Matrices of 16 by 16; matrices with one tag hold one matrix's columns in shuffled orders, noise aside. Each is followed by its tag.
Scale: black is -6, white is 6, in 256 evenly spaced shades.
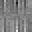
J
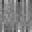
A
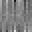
A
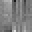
A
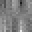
J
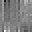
A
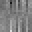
J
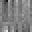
A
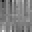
A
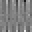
A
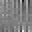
A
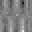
J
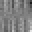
J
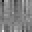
A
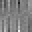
J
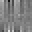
A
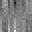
J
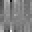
A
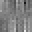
J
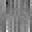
J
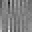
J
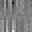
J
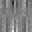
J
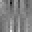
J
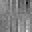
J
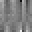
A
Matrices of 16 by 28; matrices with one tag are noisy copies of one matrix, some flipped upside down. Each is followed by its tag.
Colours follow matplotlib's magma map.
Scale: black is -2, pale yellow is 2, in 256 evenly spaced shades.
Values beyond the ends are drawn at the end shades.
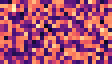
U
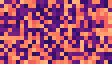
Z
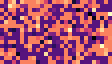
Z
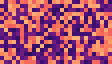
Z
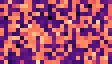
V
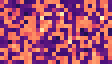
V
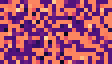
U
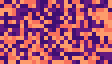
Z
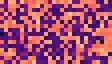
Z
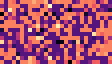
Z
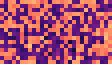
Z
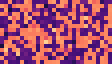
V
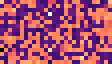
Z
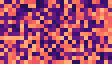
Z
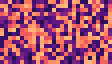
V
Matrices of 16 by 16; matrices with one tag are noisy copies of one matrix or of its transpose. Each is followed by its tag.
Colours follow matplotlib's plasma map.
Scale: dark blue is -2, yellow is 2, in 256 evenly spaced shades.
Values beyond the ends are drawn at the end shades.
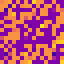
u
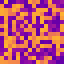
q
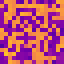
q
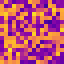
q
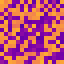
u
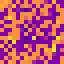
u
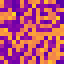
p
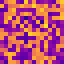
q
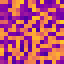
p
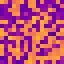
p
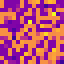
p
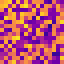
u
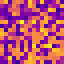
p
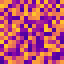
u
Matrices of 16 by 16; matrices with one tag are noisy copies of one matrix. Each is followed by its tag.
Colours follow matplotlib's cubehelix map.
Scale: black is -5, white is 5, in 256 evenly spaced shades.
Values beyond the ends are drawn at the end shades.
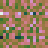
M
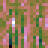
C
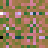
M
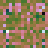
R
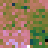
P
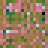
R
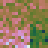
P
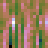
C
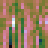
C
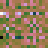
M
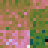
P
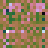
R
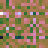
M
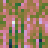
C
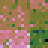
P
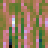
C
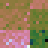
P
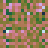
R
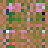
R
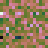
M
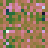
R
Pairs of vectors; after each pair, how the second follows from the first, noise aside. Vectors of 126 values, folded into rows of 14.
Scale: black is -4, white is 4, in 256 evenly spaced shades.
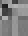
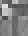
negated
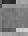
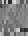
sign-scrambled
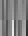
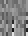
sign-scrambled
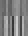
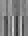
negated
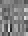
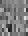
sign-scrambled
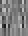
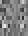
sign-scrambled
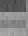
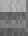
negated
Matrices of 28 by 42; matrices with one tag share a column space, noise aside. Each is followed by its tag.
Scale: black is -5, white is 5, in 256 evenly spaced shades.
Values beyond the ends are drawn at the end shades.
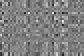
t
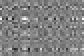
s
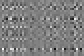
s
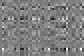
s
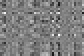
t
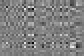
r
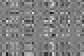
t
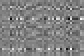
s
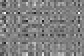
t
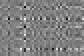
s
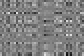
t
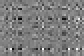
s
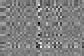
r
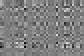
r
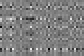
s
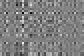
t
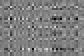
s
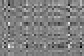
r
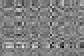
r
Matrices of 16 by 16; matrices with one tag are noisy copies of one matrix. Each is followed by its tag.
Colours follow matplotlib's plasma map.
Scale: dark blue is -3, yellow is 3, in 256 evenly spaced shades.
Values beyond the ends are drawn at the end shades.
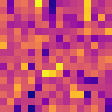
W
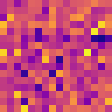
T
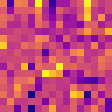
W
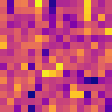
W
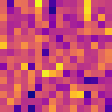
W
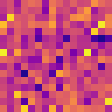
T
